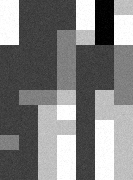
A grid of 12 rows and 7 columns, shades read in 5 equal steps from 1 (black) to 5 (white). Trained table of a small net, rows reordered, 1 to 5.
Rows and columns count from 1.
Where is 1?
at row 1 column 6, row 2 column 6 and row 3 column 6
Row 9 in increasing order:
2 2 2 4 4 4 5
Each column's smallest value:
2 2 2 2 2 1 3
